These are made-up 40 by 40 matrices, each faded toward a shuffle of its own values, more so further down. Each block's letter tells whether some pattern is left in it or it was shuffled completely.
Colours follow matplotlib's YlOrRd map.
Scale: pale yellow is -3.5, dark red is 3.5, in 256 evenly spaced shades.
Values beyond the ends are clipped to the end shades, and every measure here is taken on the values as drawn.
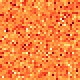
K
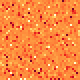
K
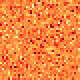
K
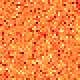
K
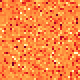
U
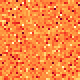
K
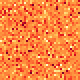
K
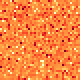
K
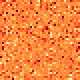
U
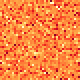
K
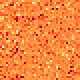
U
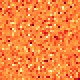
K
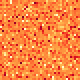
K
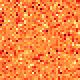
U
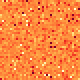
K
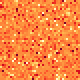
K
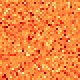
K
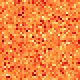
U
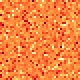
U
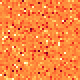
K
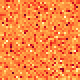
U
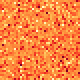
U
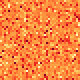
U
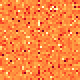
U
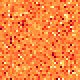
K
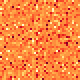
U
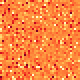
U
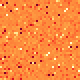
K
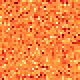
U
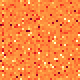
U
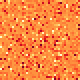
U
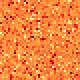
K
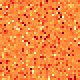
K
